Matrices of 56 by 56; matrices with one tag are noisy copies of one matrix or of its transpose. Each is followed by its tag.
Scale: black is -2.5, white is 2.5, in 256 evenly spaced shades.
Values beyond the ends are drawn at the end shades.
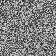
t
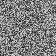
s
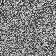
t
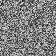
t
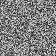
s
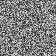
s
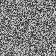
s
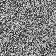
t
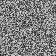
s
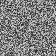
s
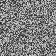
t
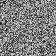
t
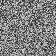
t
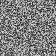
s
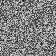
t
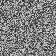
t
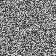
s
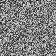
t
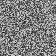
s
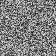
s
